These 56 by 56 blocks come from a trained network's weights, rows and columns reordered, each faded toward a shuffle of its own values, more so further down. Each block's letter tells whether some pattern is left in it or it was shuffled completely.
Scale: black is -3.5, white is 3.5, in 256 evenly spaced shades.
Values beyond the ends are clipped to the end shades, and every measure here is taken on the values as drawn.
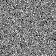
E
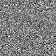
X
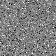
E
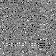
X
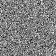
E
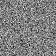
E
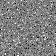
E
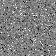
E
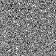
X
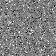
E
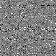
X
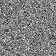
E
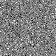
E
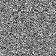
X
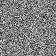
E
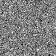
E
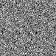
X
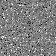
E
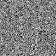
X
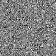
X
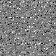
X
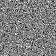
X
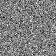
E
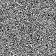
E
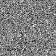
X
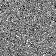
E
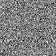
X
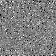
X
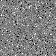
E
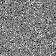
E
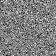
E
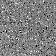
E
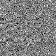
X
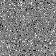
X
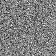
E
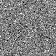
E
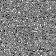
E
